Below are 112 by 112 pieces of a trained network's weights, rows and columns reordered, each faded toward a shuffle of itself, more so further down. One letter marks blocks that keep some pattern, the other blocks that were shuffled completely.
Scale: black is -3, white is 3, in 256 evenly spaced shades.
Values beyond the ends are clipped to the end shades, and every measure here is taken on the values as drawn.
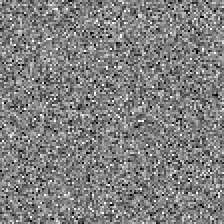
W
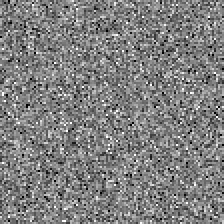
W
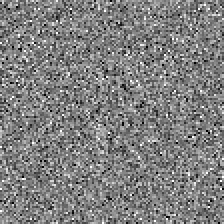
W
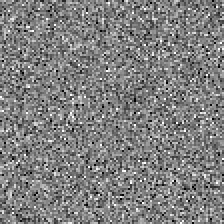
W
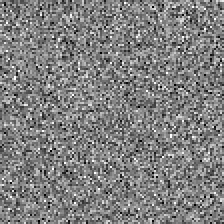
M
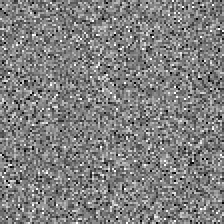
W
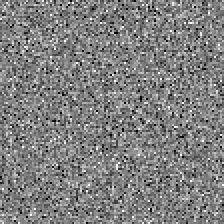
W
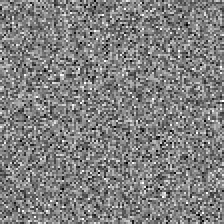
W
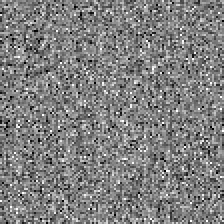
M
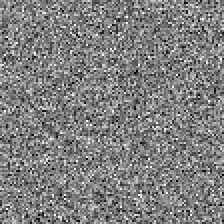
W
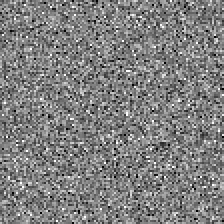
W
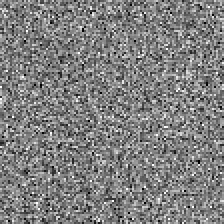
M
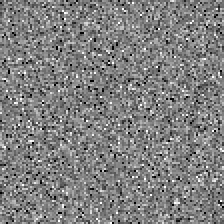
W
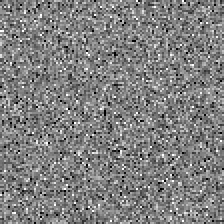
W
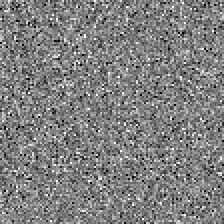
W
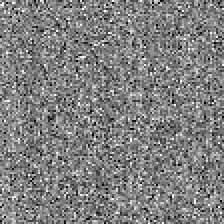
M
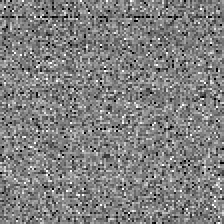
M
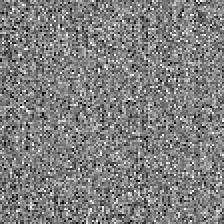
M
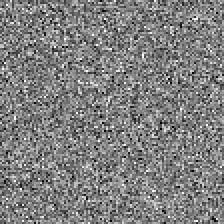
W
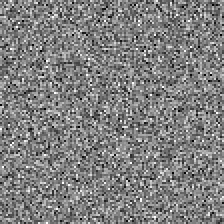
W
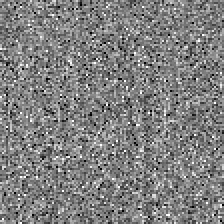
M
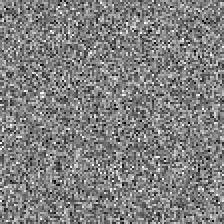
M
